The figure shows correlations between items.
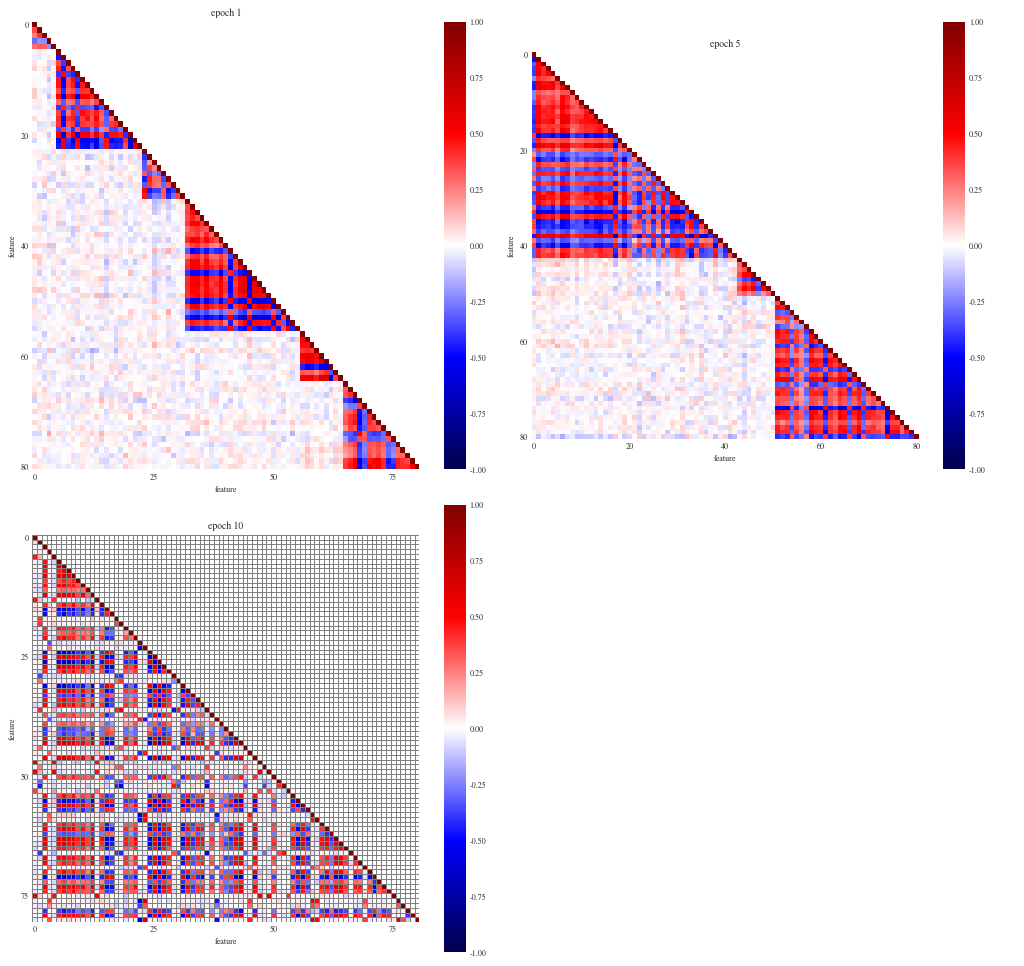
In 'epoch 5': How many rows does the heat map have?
81
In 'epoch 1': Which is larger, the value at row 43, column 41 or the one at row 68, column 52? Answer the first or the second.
the second
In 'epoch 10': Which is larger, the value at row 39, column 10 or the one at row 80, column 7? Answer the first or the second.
the first
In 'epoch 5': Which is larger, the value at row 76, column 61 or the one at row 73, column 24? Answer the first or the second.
the second
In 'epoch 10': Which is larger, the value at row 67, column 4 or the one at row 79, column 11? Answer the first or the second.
the second
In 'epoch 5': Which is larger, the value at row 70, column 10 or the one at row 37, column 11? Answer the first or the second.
the first
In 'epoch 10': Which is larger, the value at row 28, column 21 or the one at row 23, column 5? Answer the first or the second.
the first
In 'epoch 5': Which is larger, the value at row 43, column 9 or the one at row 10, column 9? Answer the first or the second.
the second
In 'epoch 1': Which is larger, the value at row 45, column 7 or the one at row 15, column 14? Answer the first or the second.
the first
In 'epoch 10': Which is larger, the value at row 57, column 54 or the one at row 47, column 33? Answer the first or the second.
the second
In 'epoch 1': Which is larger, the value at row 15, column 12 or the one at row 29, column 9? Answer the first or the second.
the second
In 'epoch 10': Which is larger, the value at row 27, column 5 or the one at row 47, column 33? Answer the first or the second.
the first
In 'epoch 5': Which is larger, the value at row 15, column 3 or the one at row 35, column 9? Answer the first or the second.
the first
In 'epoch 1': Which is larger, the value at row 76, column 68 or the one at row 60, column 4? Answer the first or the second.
the second
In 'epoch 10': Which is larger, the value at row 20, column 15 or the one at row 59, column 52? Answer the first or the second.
the second
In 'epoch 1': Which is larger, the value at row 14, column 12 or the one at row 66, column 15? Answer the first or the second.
the first
